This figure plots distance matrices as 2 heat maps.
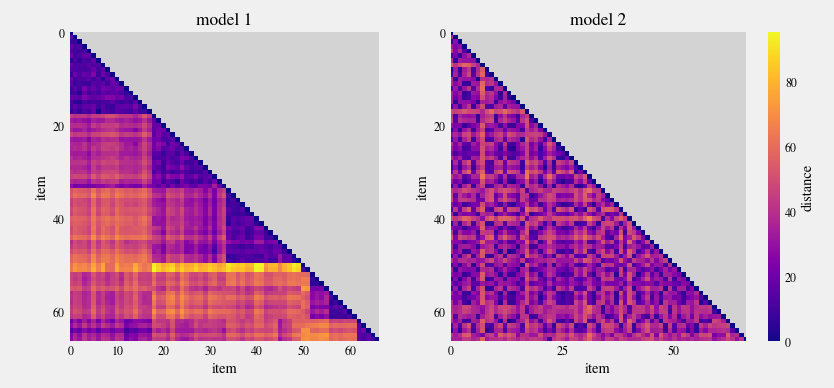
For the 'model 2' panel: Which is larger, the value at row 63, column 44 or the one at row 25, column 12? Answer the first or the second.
the first
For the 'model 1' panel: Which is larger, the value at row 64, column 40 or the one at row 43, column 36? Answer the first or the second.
the first
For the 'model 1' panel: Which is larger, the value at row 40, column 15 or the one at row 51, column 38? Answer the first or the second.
the second
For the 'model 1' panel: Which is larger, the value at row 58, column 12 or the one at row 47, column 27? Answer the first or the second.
the first
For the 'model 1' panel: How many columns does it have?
67
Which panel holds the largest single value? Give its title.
model 1
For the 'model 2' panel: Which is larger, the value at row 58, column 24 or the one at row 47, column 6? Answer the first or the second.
the second
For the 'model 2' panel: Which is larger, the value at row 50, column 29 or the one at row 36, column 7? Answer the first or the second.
the second
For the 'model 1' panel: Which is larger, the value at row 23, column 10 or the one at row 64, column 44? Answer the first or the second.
the second
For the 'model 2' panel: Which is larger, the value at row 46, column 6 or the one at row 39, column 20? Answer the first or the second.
the second
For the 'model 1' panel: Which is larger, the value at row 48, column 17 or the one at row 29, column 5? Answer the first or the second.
the first
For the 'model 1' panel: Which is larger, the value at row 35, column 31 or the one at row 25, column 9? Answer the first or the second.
the second
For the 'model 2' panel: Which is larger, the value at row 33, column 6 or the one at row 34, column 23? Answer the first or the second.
the second
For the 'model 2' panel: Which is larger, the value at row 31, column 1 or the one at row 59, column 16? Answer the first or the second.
the second
